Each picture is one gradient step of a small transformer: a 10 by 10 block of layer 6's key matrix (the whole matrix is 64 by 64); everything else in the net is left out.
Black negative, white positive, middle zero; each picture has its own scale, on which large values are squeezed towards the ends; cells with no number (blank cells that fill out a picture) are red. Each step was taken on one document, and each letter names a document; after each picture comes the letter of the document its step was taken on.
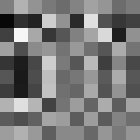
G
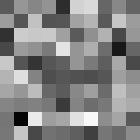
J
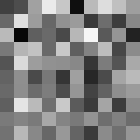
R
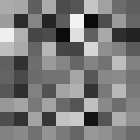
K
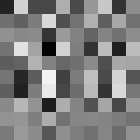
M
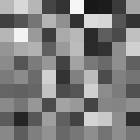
K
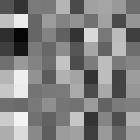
K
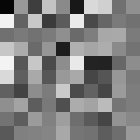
M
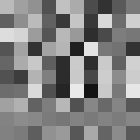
G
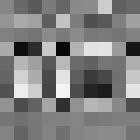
M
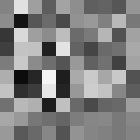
R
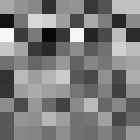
R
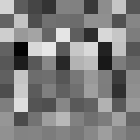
J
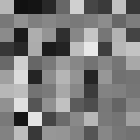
J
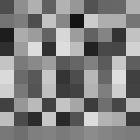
K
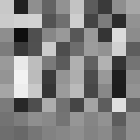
G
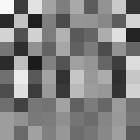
G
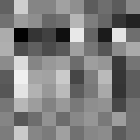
R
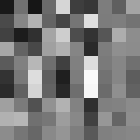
G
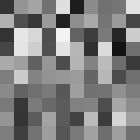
R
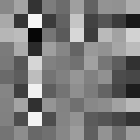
K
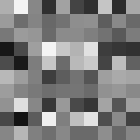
J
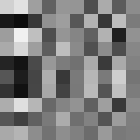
G
